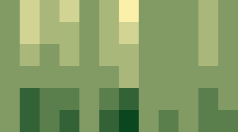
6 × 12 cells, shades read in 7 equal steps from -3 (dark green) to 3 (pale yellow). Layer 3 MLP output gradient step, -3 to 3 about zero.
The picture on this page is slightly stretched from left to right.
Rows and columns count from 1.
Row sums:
10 8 5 1 -8 -13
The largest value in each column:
0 2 1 2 0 1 3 0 0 0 1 0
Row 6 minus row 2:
0 -4 -2 -3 0 -3 -5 0 -1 0 -2 -1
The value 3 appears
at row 1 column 7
